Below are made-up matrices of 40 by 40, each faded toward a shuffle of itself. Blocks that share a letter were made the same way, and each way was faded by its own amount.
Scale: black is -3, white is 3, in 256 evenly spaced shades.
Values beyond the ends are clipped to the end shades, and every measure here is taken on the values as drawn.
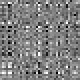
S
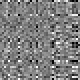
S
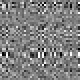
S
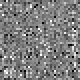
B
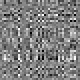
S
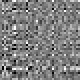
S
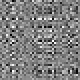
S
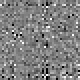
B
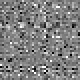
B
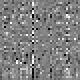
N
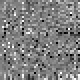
B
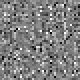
B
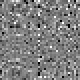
B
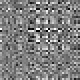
S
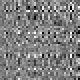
S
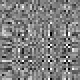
S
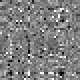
B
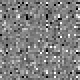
B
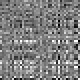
S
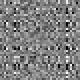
S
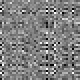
S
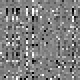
N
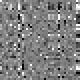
N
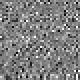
B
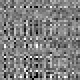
S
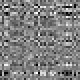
S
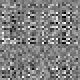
S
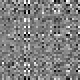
S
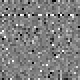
B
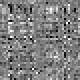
N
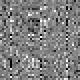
N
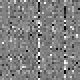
N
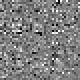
B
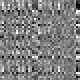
S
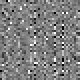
N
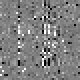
N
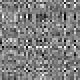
S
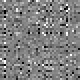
N
